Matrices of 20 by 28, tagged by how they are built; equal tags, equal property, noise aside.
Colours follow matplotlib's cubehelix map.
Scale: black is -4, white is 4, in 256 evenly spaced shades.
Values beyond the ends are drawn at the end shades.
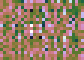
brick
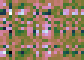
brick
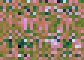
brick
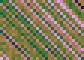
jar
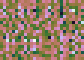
brick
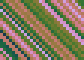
jar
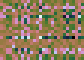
brick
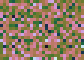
brick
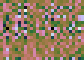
brick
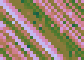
jar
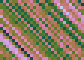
jar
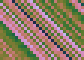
jar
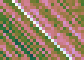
jar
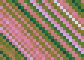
jar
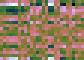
brick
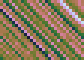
jar
